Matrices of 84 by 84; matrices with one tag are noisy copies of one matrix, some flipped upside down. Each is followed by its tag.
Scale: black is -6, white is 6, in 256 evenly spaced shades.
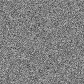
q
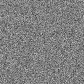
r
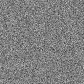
r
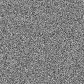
r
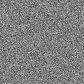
q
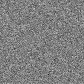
q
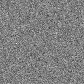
q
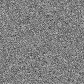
q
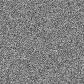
q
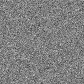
q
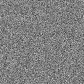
r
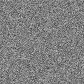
q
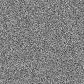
r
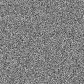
r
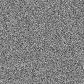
r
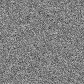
q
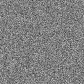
r
